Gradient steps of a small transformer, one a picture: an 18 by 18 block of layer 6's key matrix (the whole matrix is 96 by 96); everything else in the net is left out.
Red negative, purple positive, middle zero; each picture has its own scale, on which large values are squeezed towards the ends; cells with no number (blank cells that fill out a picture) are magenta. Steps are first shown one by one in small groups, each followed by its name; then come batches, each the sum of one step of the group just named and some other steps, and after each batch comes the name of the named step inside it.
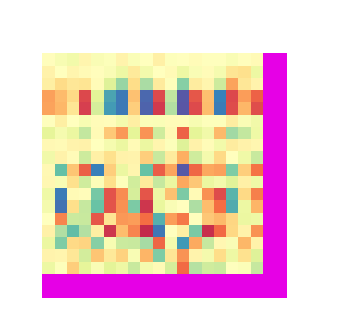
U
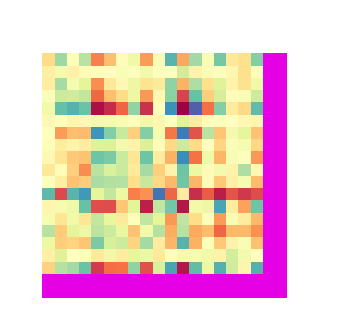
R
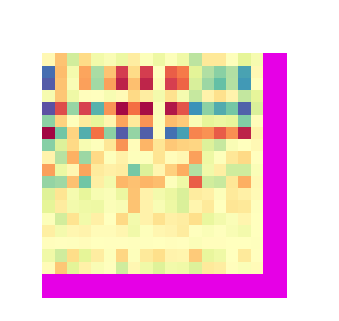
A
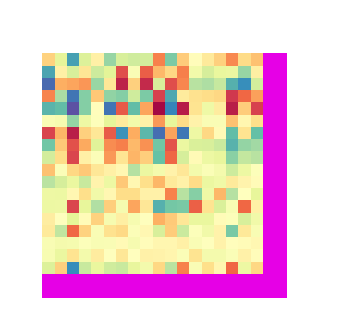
A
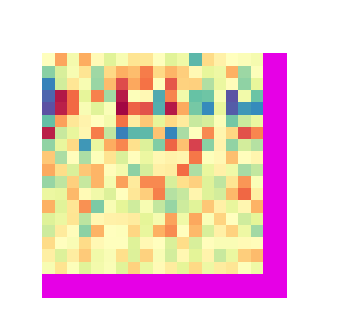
A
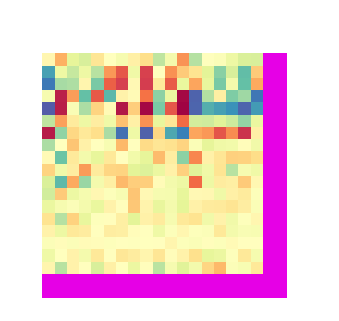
A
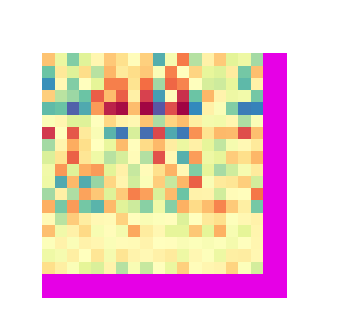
A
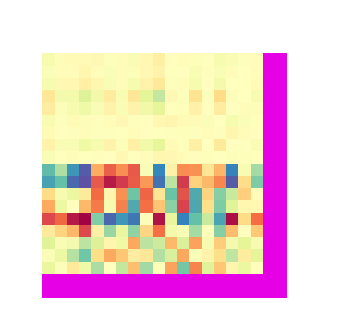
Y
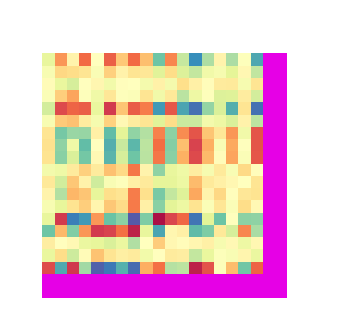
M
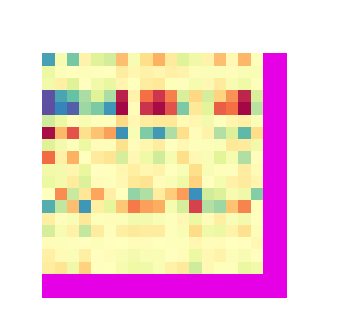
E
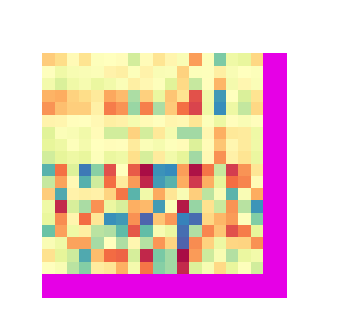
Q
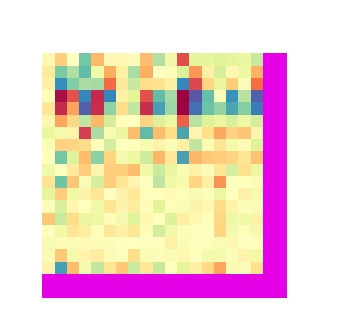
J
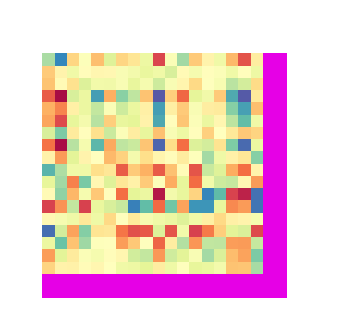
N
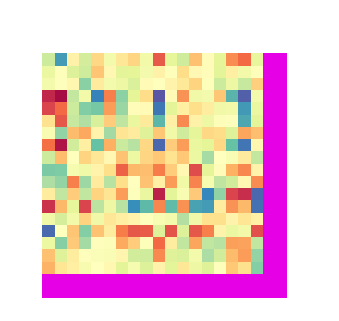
N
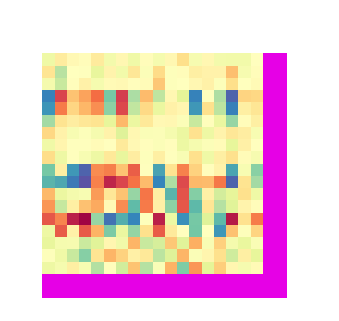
Y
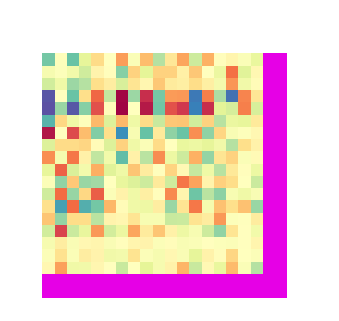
E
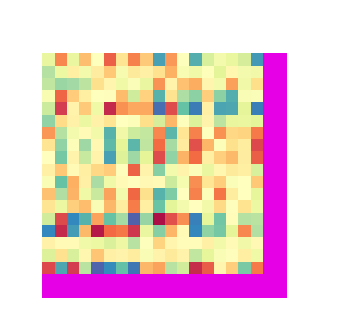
M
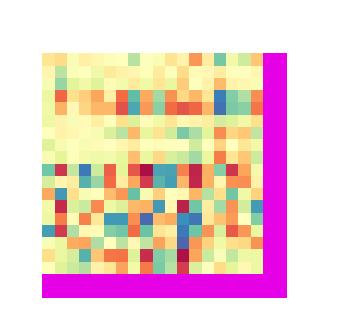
Q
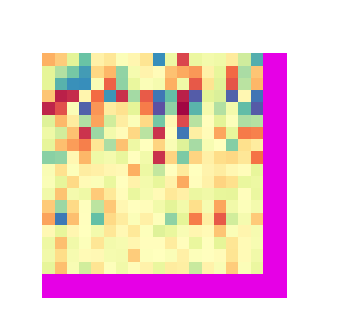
J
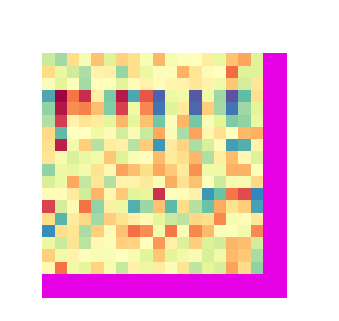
N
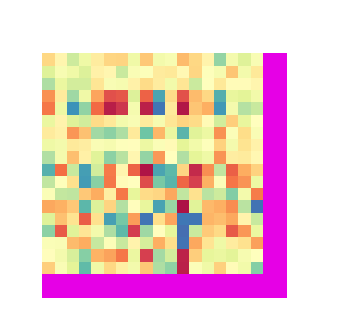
Q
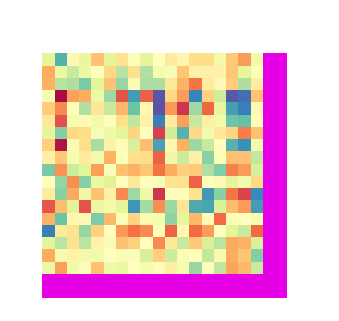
N
